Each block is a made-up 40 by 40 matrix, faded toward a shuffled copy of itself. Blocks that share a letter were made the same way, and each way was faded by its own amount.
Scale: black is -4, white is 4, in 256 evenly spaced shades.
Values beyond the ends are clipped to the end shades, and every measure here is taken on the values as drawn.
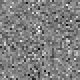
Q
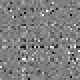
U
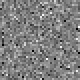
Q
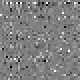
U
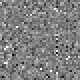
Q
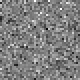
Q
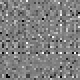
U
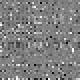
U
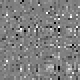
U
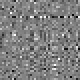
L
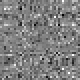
L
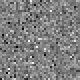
Q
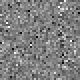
Q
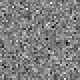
Q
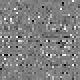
U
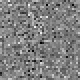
Q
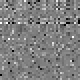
U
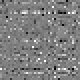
U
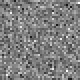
Q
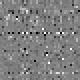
U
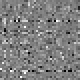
U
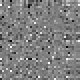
U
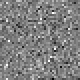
Q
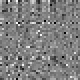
L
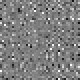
U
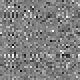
L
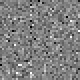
Q
